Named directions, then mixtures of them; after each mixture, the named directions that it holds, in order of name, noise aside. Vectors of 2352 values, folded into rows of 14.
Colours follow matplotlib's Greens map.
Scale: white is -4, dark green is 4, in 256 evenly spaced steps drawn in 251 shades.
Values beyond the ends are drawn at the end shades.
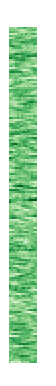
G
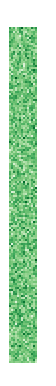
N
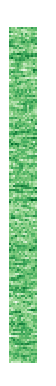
G, N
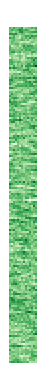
G, N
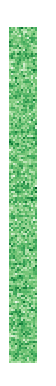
G, N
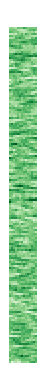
G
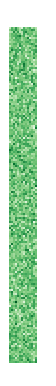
N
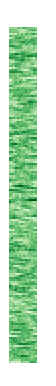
G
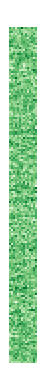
G, N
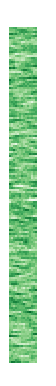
G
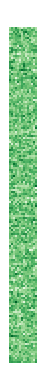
G, N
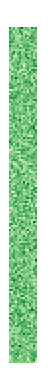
N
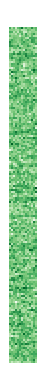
G, N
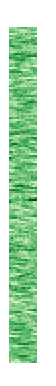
G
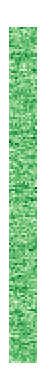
G, N
